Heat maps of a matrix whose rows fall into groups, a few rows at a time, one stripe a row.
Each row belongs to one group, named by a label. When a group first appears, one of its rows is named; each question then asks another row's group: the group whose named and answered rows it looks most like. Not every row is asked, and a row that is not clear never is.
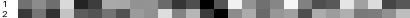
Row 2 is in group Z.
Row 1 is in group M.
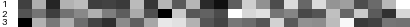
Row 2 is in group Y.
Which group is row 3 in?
Z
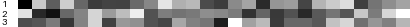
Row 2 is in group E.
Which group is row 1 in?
Z
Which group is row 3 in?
Y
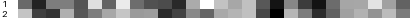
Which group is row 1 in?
E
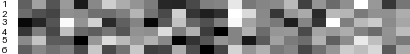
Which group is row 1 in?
M
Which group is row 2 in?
Y
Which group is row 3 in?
Y
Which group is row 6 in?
Y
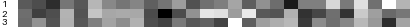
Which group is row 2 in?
E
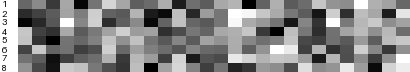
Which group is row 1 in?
M
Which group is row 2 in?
Y
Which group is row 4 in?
E
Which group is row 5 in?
E
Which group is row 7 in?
Y
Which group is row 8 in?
Z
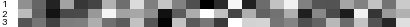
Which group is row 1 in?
M
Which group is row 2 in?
E
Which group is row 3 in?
Y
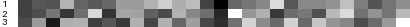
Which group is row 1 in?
Z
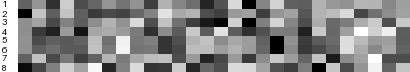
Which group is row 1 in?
M
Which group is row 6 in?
E
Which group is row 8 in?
Y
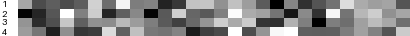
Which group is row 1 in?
E
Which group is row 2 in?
Y
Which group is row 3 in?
E
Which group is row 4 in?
M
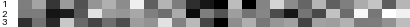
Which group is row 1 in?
M
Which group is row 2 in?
Y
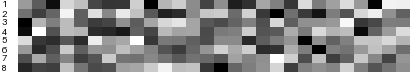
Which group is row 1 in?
Z
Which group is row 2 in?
E
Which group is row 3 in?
Z
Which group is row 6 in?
E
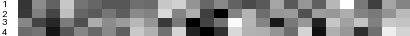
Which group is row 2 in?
Z
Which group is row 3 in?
Y
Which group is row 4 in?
Y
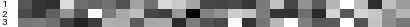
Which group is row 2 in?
Y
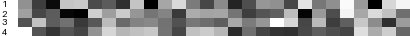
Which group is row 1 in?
Z
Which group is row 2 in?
E
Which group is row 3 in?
M
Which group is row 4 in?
E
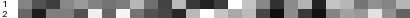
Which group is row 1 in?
Y
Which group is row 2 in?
E
